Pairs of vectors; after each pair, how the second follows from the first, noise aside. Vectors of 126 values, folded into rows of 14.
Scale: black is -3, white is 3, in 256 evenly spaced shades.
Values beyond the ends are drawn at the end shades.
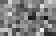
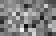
shuffled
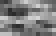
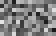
shuffled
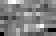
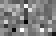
shuffled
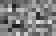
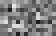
negated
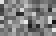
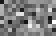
negated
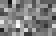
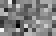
negated
